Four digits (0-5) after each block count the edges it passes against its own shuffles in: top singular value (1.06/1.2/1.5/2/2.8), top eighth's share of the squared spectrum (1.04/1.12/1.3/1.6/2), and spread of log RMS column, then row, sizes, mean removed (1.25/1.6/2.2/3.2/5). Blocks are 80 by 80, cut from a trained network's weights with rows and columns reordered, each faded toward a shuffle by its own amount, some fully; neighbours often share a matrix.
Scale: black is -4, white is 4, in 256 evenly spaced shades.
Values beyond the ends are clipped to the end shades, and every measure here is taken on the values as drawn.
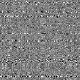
4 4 1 3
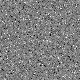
1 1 0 0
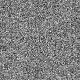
2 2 0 0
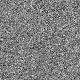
0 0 0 0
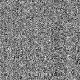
3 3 1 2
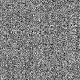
3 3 0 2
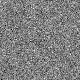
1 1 0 0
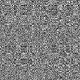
4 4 1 3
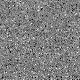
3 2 0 1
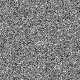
2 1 0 0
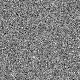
1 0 0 0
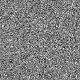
3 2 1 2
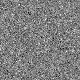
0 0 0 0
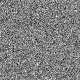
0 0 0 0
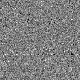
2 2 0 1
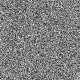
0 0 0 0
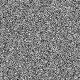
0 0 0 0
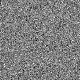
2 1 0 0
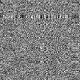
4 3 1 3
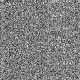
3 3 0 1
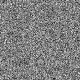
2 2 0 0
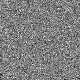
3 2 0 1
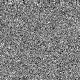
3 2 0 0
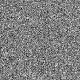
2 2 0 1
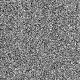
2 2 0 0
